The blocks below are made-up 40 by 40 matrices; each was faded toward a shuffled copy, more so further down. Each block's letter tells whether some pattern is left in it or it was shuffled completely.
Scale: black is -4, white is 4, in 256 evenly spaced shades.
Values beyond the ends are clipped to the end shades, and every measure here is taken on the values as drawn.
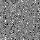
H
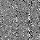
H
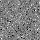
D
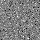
D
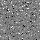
D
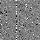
H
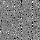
H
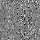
H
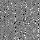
H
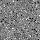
D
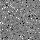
D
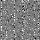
H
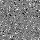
D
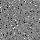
D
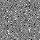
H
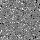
D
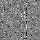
H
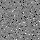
D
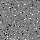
D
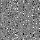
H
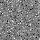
D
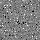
D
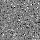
D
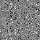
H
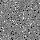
D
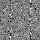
H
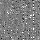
H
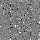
H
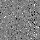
H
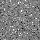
D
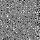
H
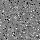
D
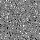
D
